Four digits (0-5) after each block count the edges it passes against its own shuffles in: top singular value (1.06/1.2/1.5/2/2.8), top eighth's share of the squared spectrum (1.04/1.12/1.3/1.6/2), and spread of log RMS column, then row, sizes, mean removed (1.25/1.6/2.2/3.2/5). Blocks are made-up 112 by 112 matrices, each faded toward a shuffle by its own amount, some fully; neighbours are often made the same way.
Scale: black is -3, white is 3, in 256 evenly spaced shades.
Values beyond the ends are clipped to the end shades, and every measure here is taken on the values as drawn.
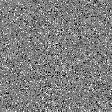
4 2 1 1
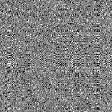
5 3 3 2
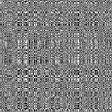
5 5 4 4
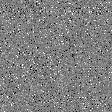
1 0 0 1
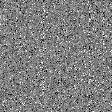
1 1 2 0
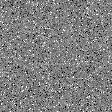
0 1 1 0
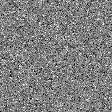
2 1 0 0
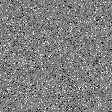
1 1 0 0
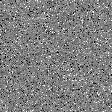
2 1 0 0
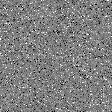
2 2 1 0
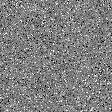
2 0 0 0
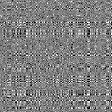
5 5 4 4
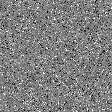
1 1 0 0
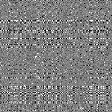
5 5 3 4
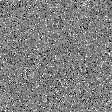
3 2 0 0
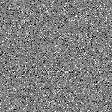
3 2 0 1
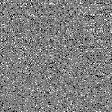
4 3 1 2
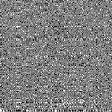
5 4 2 3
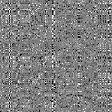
5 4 3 3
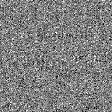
3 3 1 1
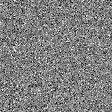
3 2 0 0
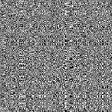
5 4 3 3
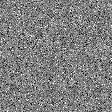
2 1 0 0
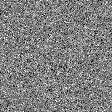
2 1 0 0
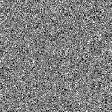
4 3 1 1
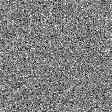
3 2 0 0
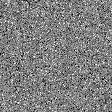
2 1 0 0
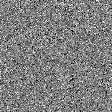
2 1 0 0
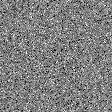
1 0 0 0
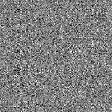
4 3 2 2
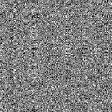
4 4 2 2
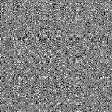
4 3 2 2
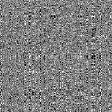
4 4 4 2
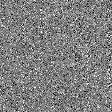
1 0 2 0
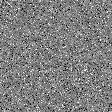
0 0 0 0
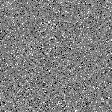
3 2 0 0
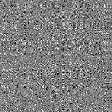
4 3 2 3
